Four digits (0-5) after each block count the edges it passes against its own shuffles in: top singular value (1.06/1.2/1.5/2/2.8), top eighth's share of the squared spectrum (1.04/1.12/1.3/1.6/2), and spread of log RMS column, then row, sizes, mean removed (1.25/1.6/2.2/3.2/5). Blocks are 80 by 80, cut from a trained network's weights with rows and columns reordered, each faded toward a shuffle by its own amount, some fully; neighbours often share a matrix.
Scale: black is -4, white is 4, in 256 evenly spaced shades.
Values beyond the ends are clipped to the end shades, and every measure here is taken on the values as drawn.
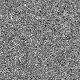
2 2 0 0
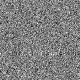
3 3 0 1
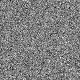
0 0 0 0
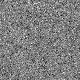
0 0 0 0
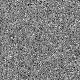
0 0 0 0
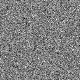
1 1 0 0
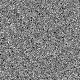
0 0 0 0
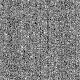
2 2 0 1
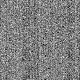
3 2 0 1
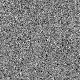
0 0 0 0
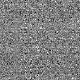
2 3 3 1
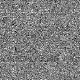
2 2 2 1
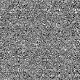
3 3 2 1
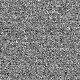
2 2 1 0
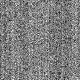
3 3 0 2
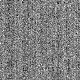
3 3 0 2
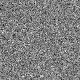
1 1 0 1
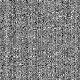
3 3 1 2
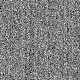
2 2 0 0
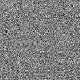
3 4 2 2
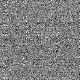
2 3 2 1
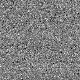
1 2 1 0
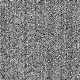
2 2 0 1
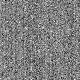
2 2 0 0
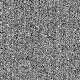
2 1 0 0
